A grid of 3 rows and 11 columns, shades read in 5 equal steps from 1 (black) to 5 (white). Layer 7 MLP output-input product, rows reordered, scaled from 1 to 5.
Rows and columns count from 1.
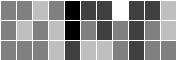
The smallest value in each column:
3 3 3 3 1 2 2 3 2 2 3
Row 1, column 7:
2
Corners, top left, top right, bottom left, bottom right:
3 4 3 3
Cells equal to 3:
14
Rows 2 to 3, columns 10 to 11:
3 4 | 3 3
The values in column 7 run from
2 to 4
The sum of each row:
31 32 34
